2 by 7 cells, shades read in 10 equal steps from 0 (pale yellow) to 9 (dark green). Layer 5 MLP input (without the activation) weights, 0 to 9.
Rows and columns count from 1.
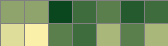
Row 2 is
1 0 6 7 3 6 3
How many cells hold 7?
3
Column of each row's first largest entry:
3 4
